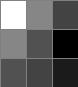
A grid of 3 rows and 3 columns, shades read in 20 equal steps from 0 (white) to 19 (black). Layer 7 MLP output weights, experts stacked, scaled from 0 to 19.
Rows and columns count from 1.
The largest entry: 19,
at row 2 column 3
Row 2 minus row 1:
9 4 5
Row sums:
23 41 44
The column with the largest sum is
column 3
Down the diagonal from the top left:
0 13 17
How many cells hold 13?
2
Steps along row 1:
up up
